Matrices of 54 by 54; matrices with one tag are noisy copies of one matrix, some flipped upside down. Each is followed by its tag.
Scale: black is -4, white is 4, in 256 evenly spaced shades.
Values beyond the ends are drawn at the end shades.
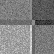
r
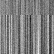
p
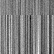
p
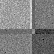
r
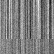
p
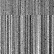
p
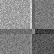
r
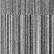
p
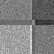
r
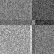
r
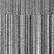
p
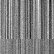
p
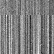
p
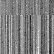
p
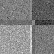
r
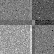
r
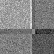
r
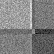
r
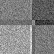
r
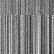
p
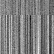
p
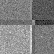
r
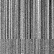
p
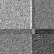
r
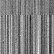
p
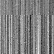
p
